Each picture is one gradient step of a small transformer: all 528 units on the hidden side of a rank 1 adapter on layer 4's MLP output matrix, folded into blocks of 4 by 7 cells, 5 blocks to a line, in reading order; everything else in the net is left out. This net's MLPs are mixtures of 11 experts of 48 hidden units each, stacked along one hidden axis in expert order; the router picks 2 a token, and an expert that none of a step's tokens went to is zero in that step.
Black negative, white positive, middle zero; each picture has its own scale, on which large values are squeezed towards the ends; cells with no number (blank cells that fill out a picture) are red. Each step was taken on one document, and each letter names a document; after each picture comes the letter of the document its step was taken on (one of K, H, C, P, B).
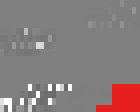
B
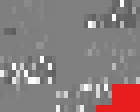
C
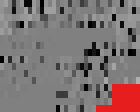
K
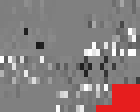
C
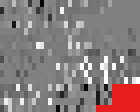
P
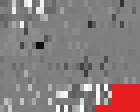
K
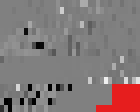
B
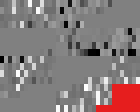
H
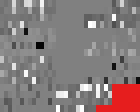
C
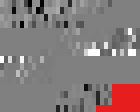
H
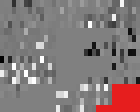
C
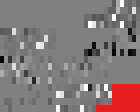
C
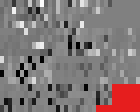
H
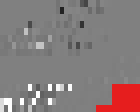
B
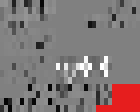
K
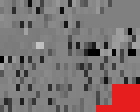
H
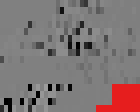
B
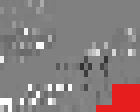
B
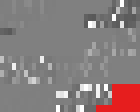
C
